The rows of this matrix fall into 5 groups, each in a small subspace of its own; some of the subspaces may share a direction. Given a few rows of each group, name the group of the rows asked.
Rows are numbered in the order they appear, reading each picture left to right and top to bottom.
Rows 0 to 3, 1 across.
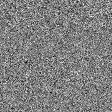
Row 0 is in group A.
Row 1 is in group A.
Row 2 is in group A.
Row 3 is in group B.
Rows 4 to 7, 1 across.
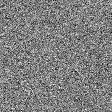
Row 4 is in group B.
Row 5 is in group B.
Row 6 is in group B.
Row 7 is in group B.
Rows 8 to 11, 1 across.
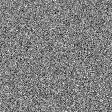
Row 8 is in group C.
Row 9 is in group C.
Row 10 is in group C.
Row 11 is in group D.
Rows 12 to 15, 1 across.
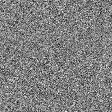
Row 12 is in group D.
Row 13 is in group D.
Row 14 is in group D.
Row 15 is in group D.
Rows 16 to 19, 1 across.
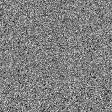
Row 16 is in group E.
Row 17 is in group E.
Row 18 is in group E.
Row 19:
D
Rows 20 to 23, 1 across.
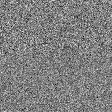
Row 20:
C
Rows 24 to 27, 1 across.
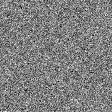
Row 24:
B
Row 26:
A
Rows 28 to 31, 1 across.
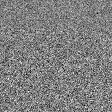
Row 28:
A
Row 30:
B
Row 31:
C
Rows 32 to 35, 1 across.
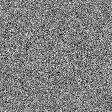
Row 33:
A
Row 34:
D
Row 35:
B
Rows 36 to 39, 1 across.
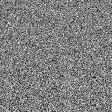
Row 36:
D
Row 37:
E
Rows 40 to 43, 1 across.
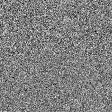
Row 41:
B
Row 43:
C
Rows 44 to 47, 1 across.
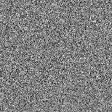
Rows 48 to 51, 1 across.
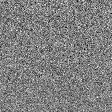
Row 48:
D
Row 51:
A
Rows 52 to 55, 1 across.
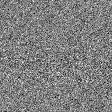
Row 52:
A
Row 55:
C
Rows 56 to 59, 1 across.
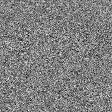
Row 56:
D
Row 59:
A
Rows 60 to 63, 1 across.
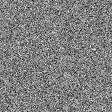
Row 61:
E
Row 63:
A
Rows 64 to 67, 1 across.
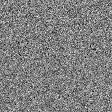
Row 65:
E
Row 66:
C
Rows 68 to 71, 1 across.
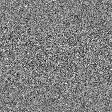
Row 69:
E
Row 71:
C
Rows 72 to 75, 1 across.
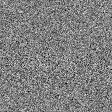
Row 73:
E
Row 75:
B
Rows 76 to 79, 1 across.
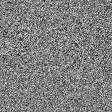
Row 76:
D
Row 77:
B
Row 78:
B
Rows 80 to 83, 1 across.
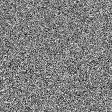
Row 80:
A
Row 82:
E
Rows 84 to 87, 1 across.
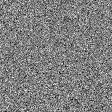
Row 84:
E
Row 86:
E
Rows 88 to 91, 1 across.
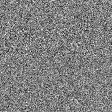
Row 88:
C
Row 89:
C
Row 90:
A
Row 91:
B
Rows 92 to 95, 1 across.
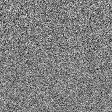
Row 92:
E
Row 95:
D
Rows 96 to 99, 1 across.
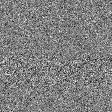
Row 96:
E
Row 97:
B
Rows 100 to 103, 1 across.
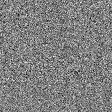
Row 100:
E
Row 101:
E
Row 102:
B
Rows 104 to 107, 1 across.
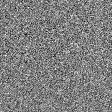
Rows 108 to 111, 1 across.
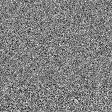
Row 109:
E
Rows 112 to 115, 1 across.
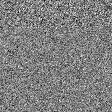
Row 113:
D
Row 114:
B
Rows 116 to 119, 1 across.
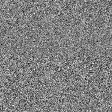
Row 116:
C
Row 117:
A
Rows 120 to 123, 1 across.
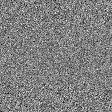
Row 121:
A
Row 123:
D
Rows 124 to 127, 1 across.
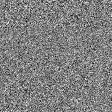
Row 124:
C
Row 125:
E
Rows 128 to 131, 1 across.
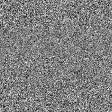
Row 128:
E
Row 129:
B
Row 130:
B
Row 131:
E
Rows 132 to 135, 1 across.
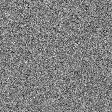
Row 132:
B
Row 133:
B
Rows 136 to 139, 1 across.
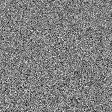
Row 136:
A
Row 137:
D
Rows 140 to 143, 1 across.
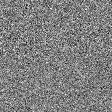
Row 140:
B
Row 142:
B
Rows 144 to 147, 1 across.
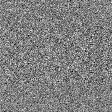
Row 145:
C
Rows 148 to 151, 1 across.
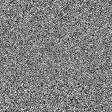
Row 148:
B
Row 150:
A
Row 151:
C
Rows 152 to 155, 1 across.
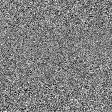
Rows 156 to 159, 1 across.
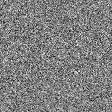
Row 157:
D
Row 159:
A
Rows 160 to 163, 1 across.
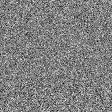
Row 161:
A
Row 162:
C
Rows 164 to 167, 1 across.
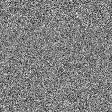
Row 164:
D
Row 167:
E
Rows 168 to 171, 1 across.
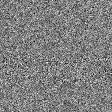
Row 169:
C
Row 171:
E
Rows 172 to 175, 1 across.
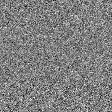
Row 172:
C
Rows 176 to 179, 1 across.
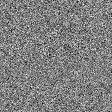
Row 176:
A
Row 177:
E
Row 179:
D
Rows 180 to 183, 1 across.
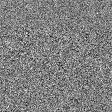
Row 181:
B
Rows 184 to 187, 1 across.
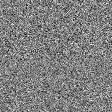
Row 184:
B
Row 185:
A
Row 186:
C
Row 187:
A
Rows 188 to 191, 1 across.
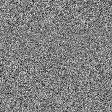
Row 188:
B
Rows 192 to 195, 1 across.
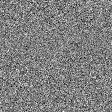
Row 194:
E
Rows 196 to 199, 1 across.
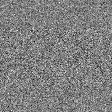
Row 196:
B
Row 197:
D
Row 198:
D
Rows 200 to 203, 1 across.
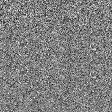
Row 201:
E
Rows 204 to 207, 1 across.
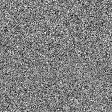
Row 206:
B
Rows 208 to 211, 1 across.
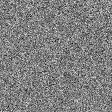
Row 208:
A
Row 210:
E
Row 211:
C
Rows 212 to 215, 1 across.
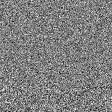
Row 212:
E
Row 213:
B
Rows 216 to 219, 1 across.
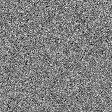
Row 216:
B
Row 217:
A
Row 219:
D
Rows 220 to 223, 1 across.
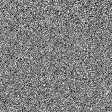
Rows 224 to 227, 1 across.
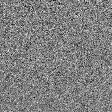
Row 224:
B
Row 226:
D
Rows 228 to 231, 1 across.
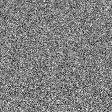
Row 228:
D
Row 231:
D
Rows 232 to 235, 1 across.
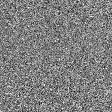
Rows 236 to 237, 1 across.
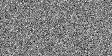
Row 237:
C
